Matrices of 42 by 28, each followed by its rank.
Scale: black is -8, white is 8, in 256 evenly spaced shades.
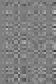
two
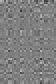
three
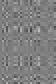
two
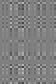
one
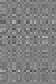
two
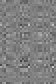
three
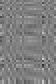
two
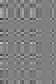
one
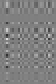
one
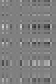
one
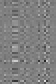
two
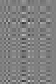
one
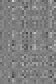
three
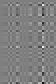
one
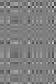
one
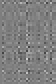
two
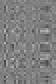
three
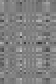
two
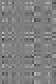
two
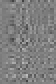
three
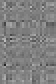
three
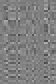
three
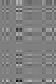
one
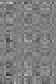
three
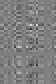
two
